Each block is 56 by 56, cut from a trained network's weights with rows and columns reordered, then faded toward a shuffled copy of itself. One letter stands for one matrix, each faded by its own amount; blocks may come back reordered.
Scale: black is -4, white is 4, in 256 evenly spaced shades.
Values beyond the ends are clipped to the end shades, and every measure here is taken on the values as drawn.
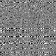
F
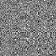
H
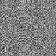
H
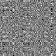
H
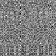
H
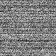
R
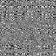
F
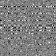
F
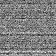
R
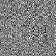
H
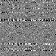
F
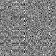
H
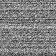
R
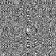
H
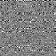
F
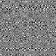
F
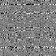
F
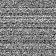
R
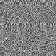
H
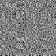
H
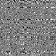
F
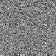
H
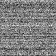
R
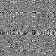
F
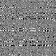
F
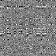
F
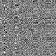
H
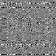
F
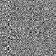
H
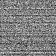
R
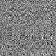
H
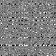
F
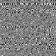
F
